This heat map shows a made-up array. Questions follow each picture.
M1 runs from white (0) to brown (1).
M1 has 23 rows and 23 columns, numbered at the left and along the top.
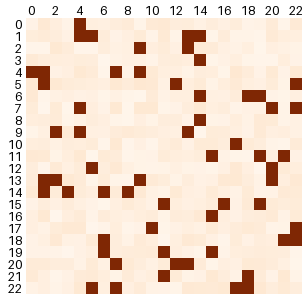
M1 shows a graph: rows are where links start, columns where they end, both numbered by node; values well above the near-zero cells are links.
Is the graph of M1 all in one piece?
yes
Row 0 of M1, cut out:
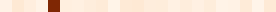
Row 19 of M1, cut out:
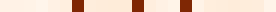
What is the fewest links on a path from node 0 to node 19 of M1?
5
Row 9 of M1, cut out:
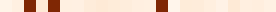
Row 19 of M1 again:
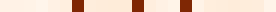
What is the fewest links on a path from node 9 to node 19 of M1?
5
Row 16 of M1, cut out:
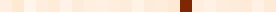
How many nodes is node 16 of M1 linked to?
1
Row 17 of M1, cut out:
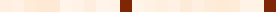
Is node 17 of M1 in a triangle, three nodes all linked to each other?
no
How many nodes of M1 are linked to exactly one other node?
5
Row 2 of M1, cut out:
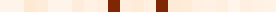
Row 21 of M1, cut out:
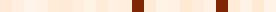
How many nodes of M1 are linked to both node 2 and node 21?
0
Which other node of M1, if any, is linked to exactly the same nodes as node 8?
node 3
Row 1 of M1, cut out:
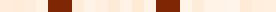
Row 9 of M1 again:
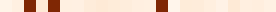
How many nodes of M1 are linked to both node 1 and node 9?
2
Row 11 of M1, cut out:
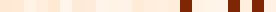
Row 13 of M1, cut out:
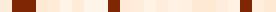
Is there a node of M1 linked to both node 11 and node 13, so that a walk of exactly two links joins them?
no
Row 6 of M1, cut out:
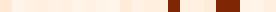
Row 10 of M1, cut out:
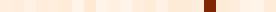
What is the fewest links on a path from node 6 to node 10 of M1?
4
